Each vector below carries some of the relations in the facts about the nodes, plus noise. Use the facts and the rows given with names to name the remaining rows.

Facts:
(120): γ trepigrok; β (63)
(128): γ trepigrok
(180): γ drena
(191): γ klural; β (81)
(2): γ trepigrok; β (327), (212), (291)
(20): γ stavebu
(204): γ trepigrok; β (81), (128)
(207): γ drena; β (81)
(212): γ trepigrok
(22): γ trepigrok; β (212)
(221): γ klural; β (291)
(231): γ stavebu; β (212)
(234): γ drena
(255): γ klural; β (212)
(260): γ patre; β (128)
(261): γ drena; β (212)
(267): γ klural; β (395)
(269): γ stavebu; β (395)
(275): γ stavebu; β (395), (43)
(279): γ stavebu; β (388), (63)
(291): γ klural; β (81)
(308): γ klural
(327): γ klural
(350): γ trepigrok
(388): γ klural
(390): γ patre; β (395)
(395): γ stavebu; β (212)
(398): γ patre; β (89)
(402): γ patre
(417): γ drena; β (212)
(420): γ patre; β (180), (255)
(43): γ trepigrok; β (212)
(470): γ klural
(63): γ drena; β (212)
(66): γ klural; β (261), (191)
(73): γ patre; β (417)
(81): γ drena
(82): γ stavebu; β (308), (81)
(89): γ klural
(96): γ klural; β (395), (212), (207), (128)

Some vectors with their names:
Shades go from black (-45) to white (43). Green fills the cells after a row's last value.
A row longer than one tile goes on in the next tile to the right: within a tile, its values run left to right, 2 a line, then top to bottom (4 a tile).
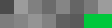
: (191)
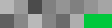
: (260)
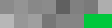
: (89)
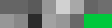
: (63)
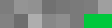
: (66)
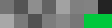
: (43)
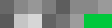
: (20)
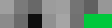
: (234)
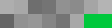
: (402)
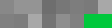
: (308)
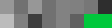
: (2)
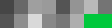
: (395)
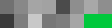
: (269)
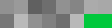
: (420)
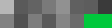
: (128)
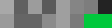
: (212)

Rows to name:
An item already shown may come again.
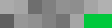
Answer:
(402)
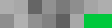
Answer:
(398)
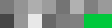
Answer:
(279)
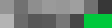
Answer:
(120)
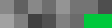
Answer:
(350)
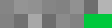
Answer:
(388)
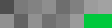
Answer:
(267)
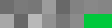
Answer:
(96)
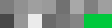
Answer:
(279)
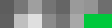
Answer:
(231)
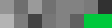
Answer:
(2)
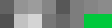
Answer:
(82)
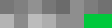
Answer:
(255)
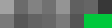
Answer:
(204)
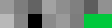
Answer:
(180)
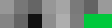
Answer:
(234)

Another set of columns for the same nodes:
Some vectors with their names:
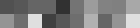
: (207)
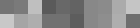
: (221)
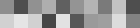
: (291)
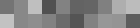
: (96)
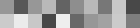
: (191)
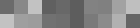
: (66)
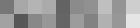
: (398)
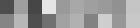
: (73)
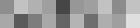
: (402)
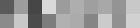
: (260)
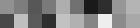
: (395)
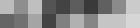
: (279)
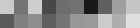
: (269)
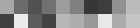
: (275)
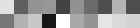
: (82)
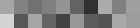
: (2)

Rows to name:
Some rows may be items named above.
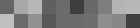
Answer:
(255)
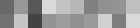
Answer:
(390)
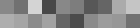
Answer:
(267)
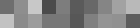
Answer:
(96)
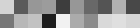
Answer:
(82)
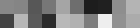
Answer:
(395)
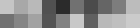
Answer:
(20)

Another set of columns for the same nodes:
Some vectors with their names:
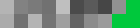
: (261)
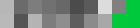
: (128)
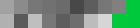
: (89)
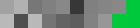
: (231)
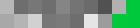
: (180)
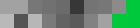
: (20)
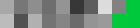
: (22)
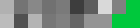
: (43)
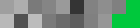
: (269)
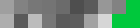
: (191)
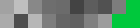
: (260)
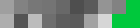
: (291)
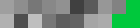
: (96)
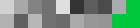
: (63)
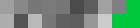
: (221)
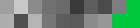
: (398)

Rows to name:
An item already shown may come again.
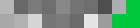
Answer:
(180)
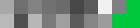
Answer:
(204)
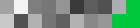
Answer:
(279)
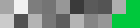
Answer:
(279)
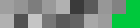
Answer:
(267)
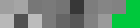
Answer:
(395)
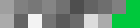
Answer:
(255)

